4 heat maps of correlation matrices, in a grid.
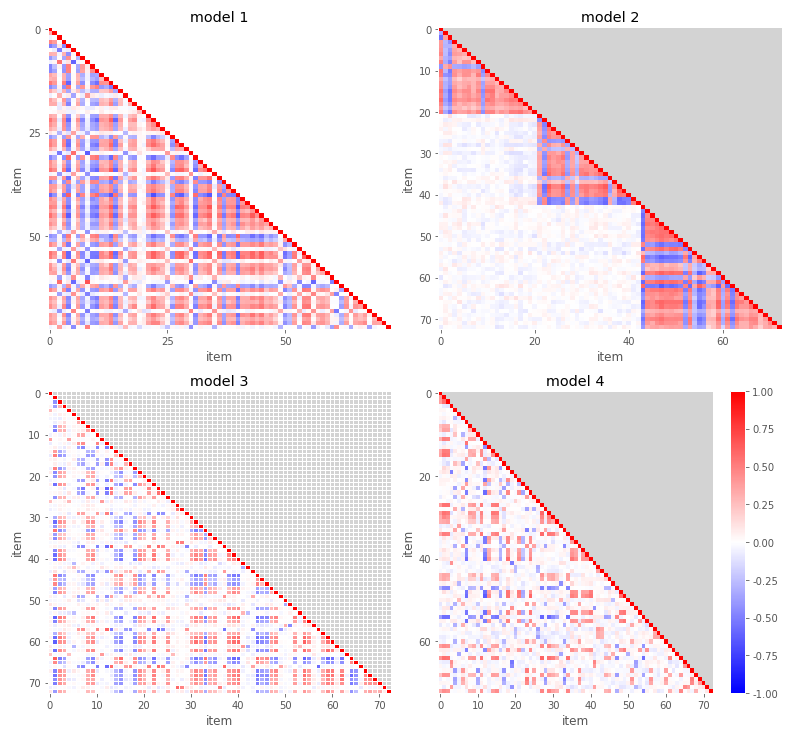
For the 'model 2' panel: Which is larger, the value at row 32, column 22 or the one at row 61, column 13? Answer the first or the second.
the second
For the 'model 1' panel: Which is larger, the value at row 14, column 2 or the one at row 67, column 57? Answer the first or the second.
the second
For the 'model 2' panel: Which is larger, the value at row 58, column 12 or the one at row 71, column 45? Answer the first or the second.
the second
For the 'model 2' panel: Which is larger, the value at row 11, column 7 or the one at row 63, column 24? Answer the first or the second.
the first
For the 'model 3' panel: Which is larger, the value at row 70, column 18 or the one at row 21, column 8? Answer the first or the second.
the second
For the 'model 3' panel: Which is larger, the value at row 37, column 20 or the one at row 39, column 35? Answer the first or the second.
the second
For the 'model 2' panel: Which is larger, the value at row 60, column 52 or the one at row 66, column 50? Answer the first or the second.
the second
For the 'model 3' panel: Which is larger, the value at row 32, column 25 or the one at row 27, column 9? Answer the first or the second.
the first
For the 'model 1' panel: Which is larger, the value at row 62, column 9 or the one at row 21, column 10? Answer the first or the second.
the first
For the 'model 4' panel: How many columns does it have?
73
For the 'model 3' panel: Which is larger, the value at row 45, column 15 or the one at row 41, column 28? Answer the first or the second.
the first
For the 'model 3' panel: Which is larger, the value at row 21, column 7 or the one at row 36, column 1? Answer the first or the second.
the second
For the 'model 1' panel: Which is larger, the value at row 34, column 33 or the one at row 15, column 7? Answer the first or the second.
the first
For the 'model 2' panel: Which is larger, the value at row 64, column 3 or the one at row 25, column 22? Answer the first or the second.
the first
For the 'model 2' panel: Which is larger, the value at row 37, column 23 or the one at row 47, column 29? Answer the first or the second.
the first
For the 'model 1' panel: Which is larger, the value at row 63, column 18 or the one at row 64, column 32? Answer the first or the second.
the first
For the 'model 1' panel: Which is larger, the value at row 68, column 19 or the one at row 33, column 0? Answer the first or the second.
the second
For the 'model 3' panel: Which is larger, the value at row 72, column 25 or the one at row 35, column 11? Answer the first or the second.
the first
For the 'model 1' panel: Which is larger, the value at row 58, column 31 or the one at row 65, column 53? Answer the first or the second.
the second
